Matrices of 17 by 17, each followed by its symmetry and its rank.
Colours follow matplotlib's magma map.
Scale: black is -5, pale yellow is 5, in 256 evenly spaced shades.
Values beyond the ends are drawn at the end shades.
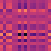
neither, rank one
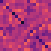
symmetric, full rank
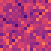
symmetric, full rank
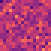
symmetric, full rank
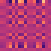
neither, rank one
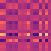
neither, rank one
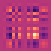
symmetric, rank one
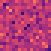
symmetric, full rank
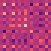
symmetric, rank two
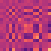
symmetric, rank two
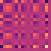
symmetric, rank one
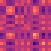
symmetric, rank two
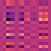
neither, rank one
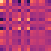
symmetric, rank one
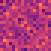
symmetric, full rank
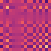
symmetric, rank two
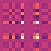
symmetric, rank one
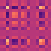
symmetric, rank one
